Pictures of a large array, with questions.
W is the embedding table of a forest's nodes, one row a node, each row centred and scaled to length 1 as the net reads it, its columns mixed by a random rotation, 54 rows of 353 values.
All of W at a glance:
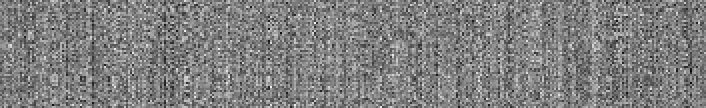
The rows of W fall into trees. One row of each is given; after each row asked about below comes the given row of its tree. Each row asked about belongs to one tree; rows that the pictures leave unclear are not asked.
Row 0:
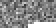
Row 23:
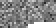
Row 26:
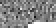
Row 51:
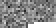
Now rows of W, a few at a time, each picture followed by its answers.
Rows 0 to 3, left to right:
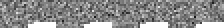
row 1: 26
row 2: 51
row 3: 23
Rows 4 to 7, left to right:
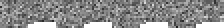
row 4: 0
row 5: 0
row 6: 51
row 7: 51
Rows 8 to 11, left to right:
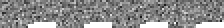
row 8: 26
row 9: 51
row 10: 26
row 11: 0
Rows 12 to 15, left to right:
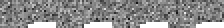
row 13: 51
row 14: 26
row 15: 0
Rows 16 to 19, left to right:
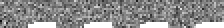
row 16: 51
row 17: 51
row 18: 0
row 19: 0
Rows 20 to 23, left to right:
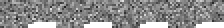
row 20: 26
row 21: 26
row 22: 23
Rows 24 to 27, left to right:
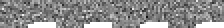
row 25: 51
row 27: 23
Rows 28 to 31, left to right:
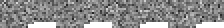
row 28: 51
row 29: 26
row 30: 51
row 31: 26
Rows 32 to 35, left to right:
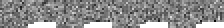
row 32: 23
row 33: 0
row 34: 26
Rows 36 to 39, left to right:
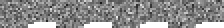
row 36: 26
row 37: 23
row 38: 0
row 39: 0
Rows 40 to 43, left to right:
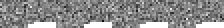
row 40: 0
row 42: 0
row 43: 26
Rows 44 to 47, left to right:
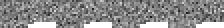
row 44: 26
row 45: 0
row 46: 26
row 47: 26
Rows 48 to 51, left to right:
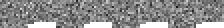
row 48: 26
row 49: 23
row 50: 0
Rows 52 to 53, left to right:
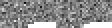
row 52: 26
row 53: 0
